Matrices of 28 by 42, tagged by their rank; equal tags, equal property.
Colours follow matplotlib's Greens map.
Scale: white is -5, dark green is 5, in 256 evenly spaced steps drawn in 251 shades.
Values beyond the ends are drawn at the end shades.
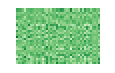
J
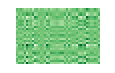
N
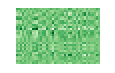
J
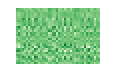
J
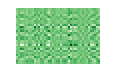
N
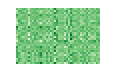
J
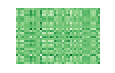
N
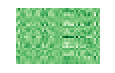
J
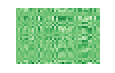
J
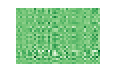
J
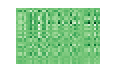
N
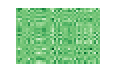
J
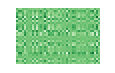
N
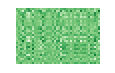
J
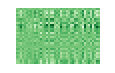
N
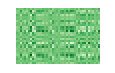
N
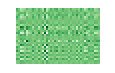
N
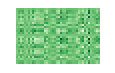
N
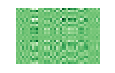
N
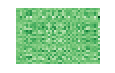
J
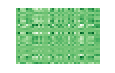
N
